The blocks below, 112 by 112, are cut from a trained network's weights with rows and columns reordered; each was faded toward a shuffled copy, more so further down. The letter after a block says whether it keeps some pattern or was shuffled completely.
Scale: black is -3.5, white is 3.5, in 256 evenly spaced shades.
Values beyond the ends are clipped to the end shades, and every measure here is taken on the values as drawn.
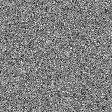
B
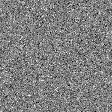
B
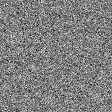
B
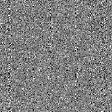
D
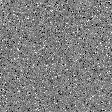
B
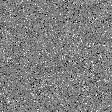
B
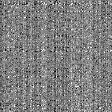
D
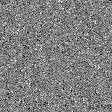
B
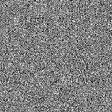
D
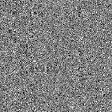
D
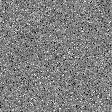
B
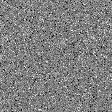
B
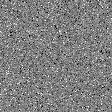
B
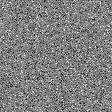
B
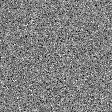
B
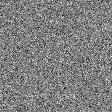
B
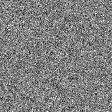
D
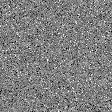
B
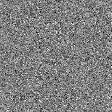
D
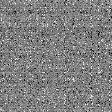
D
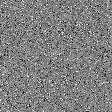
B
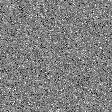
B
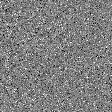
B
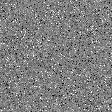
B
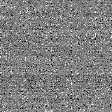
D
